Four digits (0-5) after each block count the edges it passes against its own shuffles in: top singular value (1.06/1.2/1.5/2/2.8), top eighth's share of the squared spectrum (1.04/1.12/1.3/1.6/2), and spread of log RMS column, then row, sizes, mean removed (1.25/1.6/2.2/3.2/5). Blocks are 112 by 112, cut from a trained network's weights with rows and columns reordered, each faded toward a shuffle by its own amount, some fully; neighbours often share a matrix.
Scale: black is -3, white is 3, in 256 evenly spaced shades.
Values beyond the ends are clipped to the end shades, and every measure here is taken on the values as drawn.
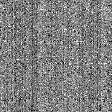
3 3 1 2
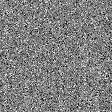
0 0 0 0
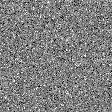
0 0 0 0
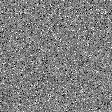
2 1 0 0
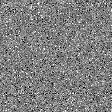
3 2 1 1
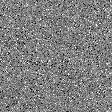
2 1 0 0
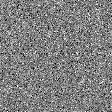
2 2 0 1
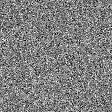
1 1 0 0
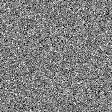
0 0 0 0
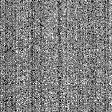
4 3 1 2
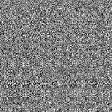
4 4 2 3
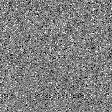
2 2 1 1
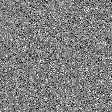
2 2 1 1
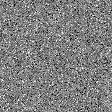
0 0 0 0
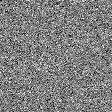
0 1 0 0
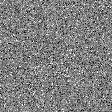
0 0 0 0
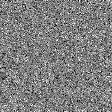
2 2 1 1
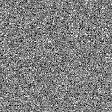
2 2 0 2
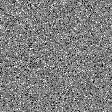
1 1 1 0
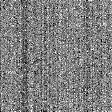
4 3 1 2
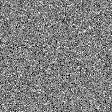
2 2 0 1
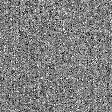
2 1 0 0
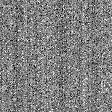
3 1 0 0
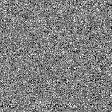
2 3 0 2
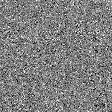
2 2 0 1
